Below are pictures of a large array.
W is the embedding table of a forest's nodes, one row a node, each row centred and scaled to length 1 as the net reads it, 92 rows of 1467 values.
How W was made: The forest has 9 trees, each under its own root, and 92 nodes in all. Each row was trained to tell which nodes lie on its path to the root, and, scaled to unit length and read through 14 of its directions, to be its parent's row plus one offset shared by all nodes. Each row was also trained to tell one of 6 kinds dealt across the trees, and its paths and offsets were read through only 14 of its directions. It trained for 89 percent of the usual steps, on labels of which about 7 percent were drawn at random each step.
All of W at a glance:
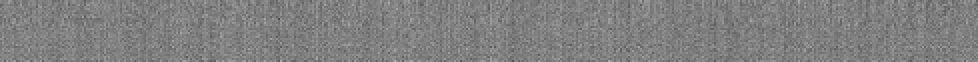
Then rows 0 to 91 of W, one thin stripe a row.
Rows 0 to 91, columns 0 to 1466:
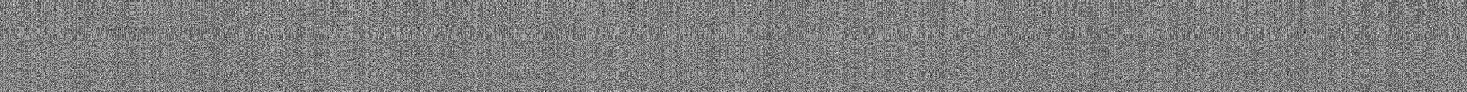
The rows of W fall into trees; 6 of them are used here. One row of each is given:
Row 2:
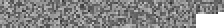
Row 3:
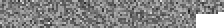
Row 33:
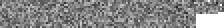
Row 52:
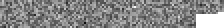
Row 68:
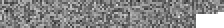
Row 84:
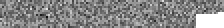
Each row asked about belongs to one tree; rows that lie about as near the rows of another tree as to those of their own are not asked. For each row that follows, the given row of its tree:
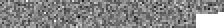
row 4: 33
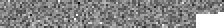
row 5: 33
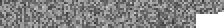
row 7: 84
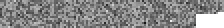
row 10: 68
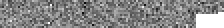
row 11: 3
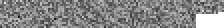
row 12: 3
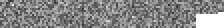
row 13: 2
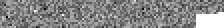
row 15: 33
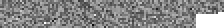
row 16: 3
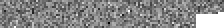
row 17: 33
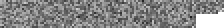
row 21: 52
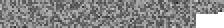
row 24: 84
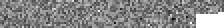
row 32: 33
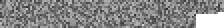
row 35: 84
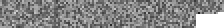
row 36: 68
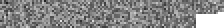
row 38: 68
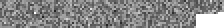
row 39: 68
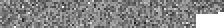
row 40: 33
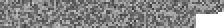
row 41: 3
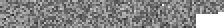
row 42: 52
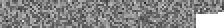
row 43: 52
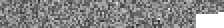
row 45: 3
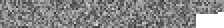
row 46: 84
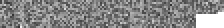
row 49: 68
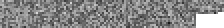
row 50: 52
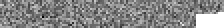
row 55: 68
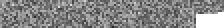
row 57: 52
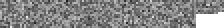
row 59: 3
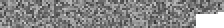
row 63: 68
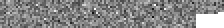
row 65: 33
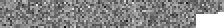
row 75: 68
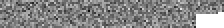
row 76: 33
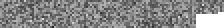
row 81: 52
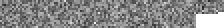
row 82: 3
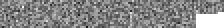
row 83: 33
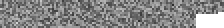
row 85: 3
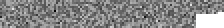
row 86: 33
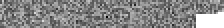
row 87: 68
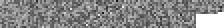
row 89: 52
